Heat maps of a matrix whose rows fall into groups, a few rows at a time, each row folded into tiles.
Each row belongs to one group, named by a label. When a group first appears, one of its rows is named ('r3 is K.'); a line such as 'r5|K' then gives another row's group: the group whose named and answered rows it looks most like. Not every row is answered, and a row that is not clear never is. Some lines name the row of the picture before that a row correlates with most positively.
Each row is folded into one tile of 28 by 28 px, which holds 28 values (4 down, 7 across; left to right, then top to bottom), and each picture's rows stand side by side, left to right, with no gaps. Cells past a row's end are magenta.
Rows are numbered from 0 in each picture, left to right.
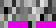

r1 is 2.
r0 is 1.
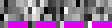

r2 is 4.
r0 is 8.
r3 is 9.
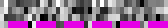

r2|2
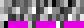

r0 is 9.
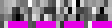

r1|2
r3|4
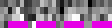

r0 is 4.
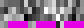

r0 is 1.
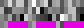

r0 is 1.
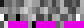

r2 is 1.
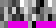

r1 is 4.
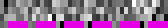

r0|8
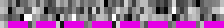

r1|2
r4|2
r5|2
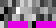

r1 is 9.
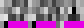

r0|9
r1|9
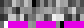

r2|9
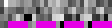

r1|8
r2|9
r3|9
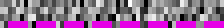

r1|9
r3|2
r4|8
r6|2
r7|1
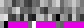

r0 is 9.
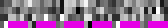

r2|1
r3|9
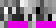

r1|8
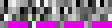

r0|1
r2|4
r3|8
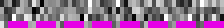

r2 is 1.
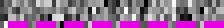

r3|4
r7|4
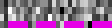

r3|9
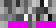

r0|8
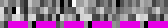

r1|9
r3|9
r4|8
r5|9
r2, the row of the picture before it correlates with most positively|1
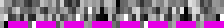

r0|9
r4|8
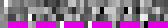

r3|4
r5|9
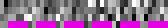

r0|8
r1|2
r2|2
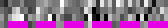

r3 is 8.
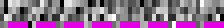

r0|1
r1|2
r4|2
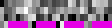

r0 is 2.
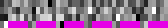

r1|4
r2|9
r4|1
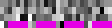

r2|9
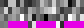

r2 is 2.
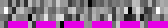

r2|9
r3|8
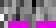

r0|2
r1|8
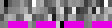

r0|8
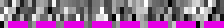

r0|2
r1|1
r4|8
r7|2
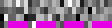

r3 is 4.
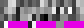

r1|2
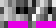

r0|2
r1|1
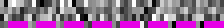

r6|9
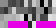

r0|1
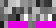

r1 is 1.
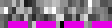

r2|9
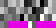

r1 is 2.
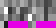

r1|2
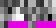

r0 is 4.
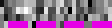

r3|8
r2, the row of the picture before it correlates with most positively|1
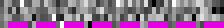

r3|9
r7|2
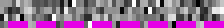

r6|9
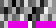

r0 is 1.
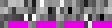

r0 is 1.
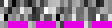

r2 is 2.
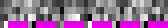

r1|9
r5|9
